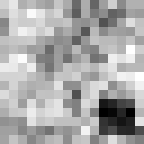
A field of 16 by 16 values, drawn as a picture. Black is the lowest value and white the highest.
Ninth with the lowest average: bottom right. Roughest part: bottom right. Mirror symmetry: none. Histogram: skewed, a long tail of low values. Odd patch: lower, in the bottom right. Grain: blotchy.
